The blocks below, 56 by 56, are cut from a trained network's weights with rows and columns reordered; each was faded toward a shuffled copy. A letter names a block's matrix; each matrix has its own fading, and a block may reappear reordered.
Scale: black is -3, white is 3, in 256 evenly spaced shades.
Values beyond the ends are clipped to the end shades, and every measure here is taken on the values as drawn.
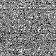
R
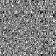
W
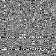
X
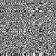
W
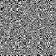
X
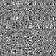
W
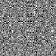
X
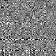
X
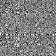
X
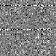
X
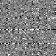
X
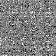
R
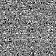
R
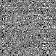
R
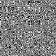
W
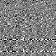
X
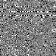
X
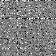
R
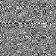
X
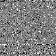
R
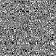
W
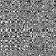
W
